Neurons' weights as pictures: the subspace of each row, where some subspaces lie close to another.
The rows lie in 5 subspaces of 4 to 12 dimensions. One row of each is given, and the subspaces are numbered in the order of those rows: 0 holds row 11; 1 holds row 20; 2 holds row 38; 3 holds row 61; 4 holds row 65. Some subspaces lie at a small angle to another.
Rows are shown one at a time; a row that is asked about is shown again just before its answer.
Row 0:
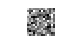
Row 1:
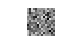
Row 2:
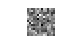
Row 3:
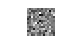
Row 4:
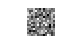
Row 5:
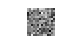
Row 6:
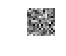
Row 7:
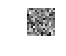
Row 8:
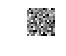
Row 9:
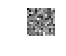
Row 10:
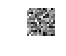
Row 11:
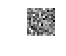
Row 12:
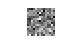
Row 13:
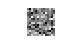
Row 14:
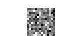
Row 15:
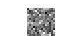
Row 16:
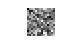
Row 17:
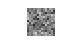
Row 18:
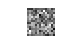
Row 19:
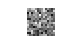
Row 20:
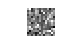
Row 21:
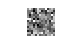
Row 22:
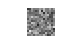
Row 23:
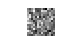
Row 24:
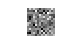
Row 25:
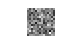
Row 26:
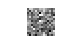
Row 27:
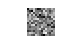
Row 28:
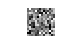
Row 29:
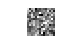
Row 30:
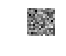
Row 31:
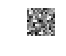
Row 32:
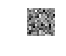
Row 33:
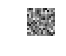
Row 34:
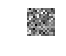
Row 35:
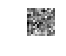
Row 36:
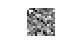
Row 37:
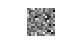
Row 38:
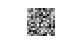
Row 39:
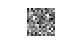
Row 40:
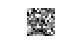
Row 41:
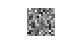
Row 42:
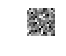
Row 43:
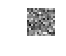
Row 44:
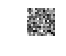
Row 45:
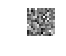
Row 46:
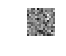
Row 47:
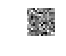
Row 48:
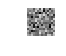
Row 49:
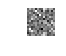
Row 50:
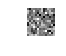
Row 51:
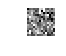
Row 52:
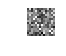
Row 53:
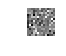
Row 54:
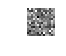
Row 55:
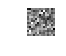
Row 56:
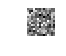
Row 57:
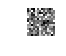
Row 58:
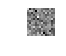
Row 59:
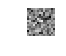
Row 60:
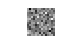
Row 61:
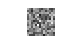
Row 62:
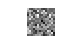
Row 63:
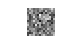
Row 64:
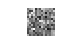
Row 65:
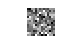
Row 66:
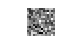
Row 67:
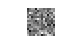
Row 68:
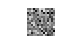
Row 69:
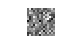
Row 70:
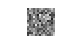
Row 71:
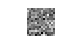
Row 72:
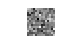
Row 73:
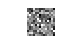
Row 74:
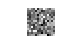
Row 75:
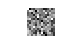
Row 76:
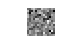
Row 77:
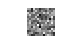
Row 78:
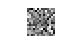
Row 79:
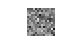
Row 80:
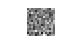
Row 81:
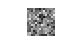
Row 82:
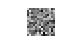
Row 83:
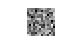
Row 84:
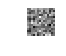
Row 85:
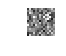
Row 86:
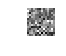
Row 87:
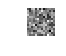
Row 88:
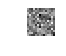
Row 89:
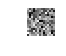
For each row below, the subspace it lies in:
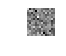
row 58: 2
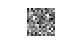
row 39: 1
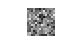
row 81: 4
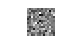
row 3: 0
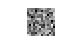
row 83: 4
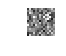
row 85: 3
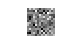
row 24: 1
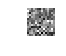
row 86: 4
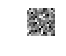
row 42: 4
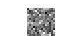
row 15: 0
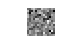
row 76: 4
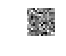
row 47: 0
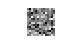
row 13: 1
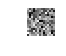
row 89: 0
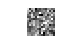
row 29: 0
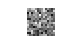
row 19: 0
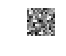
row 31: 1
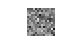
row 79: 3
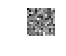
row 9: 4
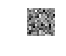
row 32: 2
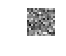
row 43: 0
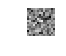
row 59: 3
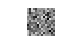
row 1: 3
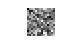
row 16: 2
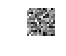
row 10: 4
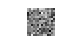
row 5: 0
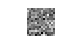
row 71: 4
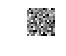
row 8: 4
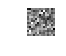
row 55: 3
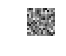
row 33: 0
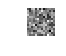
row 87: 4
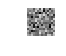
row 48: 0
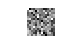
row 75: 2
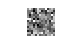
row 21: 0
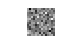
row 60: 1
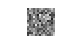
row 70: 3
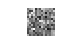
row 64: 0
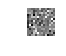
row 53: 0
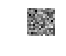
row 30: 4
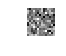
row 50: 0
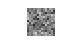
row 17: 0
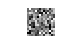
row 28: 2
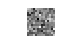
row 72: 1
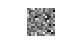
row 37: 4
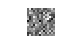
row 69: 3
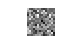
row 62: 3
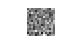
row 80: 4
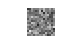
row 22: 1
